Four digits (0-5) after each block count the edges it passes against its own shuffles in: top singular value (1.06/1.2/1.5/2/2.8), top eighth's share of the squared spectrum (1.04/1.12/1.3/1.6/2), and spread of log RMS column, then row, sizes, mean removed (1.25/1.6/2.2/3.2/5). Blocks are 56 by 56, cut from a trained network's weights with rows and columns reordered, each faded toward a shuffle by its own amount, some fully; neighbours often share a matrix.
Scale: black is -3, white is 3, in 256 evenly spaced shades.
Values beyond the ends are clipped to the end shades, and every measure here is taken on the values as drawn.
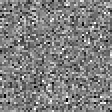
2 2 1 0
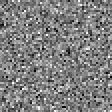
0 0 0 0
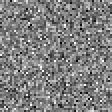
0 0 0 0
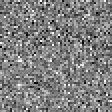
1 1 0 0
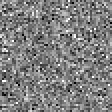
2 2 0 0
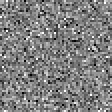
0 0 1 0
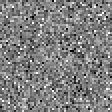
0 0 0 0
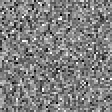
0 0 0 0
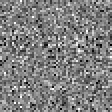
3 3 1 2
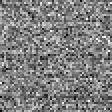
2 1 0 0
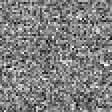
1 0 0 0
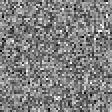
0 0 0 0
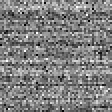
3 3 1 1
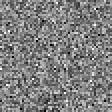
0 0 0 0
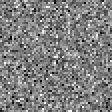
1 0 0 0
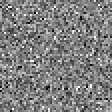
3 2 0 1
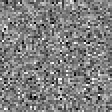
3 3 2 2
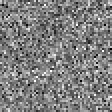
2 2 0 0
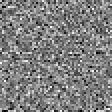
3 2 0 1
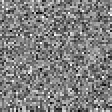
3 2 0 1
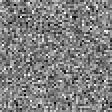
2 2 0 0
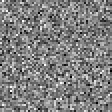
1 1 0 0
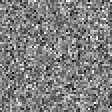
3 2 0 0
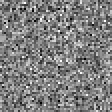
2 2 0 0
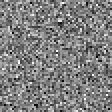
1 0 0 0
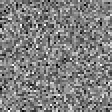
1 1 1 0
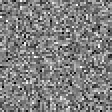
0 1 0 0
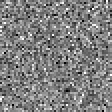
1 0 0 0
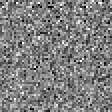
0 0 0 1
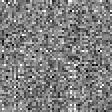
3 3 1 2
